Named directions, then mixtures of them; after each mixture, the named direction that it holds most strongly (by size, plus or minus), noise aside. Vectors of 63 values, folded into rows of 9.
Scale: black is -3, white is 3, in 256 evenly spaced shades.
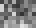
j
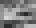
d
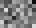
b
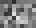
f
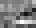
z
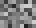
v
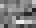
z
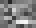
z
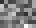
v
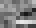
z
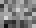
j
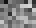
v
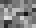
d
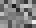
v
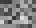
b
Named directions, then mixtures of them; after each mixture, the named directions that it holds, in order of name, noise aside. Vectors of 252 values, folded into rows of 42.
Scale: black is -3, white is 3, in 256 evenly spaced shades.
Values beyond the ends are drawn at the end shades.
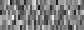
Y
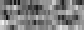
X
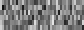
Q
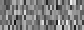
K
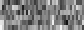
Q, X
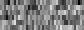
X, Y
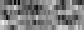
X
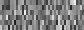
K, Q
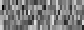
Q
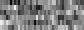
X, Y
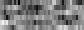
X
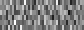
K, Y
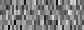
K, Y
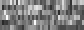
Q, X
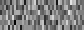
K, Y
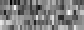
X, Y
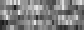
X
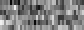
X, Y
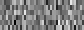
K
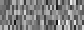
K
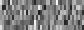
Q, Y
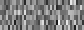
K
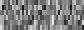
Q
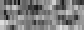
X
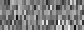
K, Y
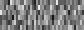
Y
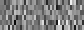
K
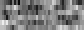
X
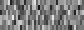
Y
